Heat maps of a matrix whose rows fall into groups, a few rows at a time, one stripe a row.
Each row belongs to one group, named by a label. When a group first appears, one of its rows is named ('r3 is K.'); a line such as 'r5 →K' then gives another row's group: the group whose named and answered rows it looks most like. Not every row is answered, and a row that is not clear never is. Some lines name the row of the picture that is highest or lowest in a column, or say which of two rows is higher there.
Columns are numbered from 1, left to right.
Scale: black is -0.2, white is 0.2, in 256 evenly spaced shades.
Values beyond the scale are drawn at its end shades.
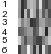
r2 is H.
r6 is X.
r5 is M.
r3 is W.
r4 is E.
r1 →H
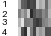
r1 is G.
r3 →M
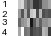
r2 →H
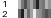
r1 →M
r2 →H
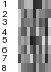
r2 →G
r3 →G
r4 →G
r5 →W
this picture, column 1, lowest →7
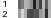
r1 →X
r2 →W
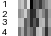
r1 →W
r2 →W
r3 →W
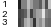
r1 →X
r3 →X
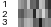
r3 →X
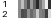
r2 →G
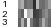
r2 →X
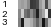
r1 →W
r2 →M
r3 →H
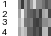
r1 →H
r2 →M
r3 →M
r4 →M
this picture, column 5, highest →1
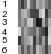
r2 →W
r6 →G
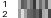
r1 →G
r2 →M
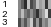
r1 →G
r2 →M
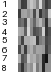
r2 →X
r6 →E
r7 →H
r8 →H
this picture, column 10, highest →8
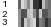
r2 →H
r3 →H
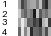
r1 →H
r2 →G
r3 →M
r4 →W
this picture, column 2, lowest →1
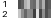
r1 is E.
